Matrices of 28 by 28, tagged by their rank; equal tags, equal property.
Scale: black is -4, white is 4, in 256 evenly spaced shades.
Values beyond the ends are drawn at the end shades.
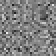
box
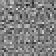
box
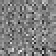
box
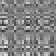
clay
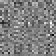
box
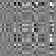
clay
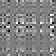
clay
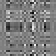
clay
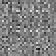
box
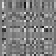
clay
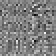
box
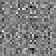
box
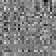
box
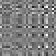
clay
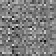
box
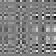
clay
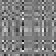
clay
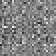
box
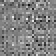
box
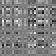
clay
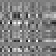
clay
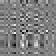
clay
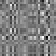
clay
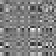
clay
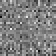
box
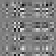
clay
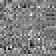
box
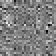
box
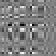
clay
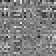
box
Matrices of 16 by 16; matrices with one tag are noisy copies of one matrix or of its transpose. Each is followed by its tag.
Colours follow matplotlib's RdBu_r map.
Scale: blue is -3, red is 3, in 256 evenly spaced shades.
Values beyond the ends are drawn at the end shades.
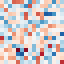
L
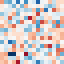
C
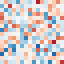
L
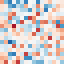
C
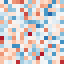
L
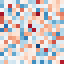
L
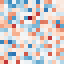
C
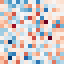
C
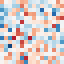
C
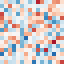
L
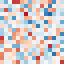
L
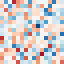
L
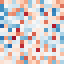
C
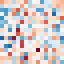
C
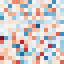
L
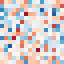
C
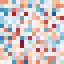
C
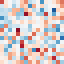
C
